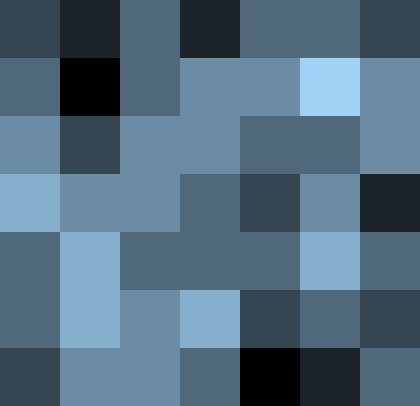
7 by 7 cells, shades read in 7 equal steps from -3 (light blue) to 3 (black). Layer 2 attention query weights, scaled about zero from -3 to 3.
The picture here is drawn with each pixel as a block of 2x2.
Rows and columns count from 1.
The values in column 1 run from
-2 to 1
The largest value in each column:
1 3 0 2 3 2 2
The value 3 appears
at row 2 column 2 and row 7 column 5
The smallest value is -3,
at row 2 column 6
